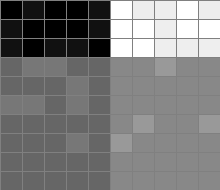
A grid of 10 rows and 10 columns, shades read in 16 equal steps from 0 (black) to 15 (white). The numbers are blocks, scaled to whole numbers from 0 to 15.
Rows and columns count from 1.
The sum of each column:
45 45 44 46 44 102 101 99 100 100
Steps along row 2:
down same same up up same down up same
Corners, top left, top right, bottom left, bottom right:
0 14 6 8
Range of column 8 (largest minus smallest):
6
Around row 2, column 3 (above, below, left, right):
0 1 0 0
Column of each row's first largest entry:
6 6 6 8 6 6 7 6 6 6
